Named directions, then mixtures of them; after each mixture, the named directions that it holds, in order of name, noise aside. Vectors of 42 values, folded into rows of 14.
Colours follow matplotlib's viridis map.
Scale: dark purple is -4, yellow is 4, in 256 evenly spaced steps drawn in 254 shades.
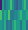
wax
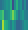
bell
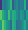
bell, wax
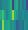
bell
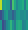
bell, wax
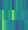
bell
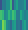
bell, wax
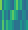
bell, wax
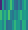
wax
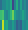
bell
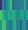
bell, wax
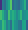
bell, wax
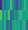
wax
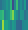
bell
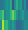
bell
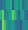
bell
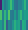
wax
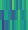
bell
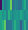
bell, wax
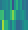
bell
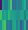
bell, wax
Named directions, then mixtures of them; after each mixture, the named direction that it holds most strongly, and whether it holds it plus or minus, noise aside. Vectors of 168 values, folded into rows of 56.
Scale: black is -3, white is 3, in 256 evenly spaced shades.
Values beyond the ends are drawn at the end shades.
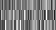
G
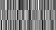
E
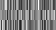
E, plus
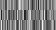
E, minus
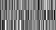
G, plus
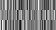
E, plus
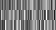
G, plus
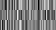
E, minus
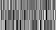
G, minus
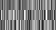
G, plus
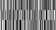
G, minus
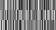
E, plus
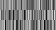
G, minus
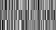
E, minus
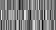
E, plus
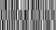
E, minus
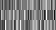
G, plus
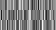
E, minus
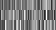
G, plus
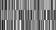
G, plus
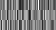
E, plus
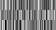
G, minus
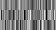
G, minus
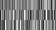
G, plus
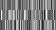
G, plus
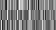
E, minus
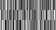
G, minus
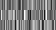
G, plus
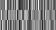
E, plus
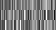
G, plus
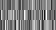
G, plus
